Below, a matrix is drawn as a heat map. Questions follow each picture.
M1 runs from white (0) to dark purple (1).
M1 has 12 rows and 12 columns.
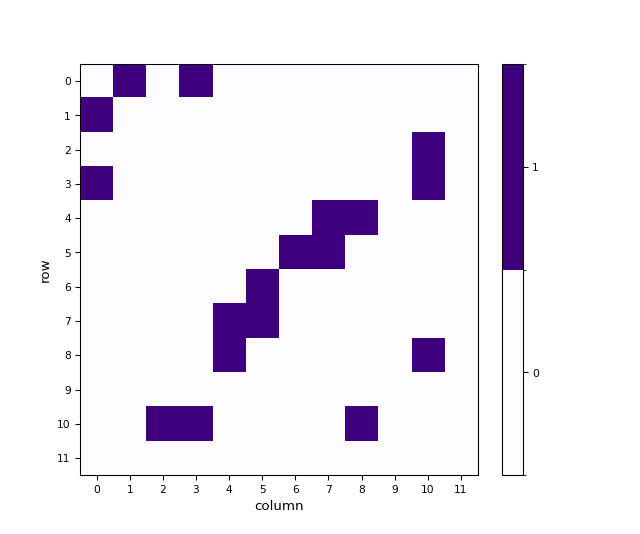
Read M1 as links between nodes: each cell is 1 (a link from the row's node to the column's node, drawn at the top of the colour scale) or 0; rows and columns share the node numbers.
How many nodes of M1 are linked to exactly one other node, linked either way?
3
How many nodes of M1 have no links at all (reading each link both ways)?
2
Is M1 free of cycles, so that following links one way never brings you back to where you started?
no
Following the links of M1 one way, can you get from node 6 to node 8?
yes
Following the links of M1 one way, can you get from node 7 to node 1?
yes
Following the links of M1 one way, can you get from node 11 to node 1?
no
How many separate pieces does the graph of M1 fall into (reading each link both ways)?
3
